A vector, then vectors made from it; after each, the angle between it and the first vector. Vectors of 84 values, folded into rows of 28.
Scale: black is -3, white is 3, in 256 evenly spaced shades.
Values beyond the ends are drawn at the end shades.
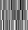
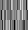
nearly opposite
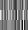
orthogonal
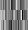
partly aligned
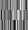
nearly opposite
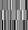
nearly opposite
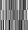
partly aligned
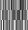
nearly parallel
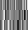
orthogonal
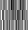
nearly parallel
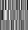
orthogonal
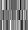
partly aligned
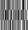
orthogonal
